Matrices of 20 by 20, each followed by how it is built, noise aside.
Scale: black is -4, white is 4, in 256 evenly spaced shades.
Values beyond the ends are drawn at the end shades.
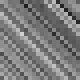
Toeplitz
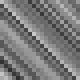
Toeplitz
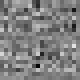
low rank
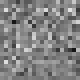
low rank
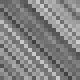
Toeplitz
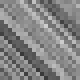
Toeplitz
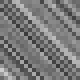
Toeplitz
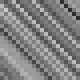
Toeplitz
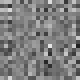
low rank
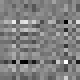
low rank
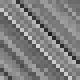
Toeplitz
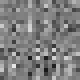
low rank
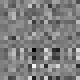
low rank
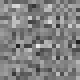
low rank
